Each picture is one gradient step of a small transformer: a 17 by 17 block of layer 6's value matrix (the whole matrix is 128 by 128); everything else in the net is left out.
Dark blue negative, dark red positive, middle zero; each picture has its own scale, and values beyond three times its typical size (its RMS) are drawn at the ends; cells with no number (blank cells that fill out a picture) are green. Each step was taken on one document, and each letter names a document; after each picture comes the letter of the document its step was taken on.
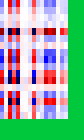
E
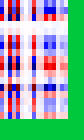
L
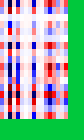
L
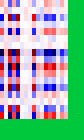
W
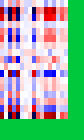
E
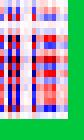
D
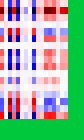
W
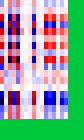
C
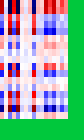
W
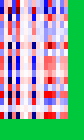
L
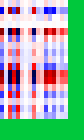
W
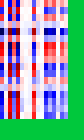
C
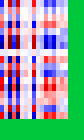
E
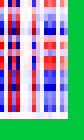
C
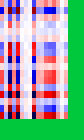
L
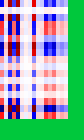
E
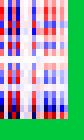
W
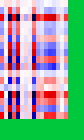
L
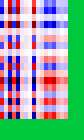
D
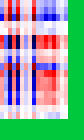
D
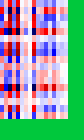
E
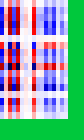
C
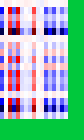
C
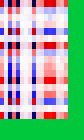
L
